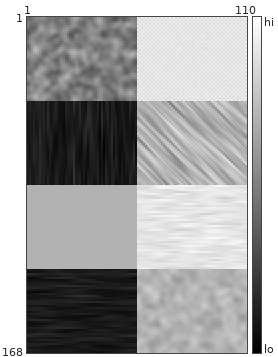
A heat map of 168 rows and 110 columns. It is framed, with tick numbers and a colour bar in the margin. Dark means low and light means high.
It is made of 4 by 2 panels. Panel 1,1: middling, blotchy. Panel 1,2: very high, checkered, faint in contrast. Panel 2,1: very low, streaked downward, faint in contrast. Panel 2,2: high, slanting down to the right. Panel 3,1: high, flat. Panel 3,2: very high, streaked across, faint in contrast. Panel 4,1: very low, streaked across, faint in contrast. Panel 4,2: high, blotchy, faint in contrast.
